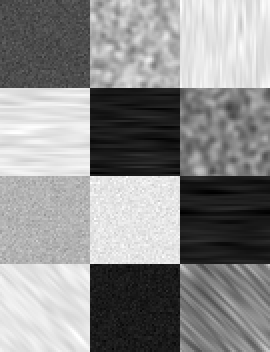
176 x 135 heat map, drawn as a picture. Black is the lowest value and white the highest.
It is made of 4 by 3 panels. Panel 1,1: low, fine-grained, faint in contrast. Panel 1,2: high, blotchy. Panel 1,3: very high, streaked downward, faint in contrast. Panel 2,1: very high, streaked across, faint in contrast. Panel 2,2: very low, streaked across, faint in contrast. Panel 2,3: middling, blotchy. Panel 3,1: high, fine-grained, faint in contrast. Panel 3,2: very high, fine-grained, faint in contrast. Panel 3,3: very low, streaked across, faint in contrast. Panel 4,1: very high, slanting down to the right, faint in contrast. Panel 4,2: very low, fine-grained, faint in contrast. Panel 4,3: middling, slanting down to the right.
